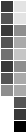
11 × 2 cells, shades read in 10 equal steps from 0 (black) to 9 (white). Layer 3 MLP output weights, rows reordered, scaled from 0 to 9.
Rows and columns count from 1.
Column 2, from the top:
8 8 5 6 7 5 6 6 3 2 0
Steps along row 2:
up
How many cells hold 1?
0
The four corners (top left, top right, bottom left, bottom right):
2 8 9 0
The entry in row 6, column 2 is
5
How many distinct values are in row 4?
2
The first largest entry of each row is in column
2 2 2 2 2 2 2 2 1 1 1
